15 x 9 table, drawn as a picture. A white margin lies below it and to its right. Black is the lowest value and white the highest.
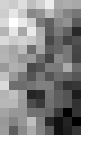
Slope: up to the top left. Calmest part: bottom left. Ninth with the lowest average: bottom right. Mirror symmetry: none. Stripes: none. Ninth with the highest average: top left.
